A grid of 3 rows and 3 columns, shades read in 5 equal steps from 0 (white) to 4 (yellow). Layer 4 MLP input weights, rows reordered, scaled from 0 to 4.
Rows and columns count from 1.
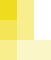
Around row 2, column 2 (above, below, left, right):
2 1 3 0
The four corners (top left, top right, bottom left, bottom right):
4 0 2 1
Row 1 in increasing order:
0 2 4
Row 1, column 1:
4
